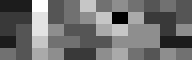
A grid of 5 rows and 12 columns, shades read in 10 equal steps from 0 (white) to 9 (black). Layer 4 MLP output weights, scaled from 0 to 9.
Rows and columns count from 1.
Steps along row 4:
down down up same up same down same same up same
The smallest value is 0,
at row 1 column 3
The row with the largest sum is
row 4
